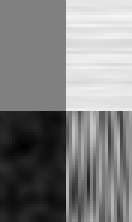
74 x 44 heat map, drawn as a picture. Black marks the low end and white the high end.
It is made of 2 by 2 panels. Panel 1,1: middling, flat. Panel 1,2: very high, streaked across, faint in contrast. Panel 2,1: very low, blotchy, faint in contrast. Panel 2,2: middling, streaked downward, strong in contrast.
